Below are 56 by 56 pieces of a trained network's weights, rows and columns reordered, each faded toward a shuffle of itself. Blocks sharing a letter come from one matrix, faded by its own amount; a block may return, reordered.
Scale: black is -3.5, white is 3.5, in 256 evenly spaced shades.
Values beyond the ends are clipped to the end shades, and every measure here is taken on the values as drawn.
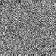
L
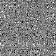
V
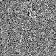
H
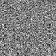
L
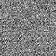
L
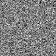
H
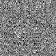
L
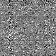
V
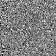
H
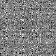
V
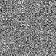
L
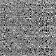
V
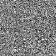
L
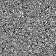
H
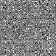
V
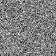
H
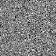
H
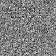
H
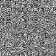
L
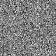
H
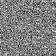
L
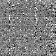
V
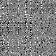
V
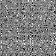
V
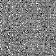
V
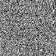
H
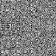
L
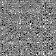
V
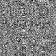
L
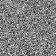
H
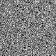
H
